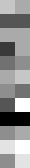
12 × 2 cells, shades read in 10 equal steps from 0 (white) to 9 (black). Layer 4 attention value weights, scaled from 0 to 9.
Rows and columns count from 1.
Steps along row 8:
down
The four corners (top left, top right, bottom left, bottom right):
2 3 4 1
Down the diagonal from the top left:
2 6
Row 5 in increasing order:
4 5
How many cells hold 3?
6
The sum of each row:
5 12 6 10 9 5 9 6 18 7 1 5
